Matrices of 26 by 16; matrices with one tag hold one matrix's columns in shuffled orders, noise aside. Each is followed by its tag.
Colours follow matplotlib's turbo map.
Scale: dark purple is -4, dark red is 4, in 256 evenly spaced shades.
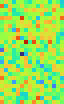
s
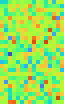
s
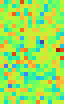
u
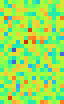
s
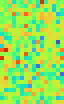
u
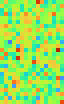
u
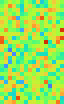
s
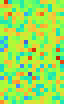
u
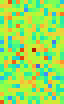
u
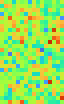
s
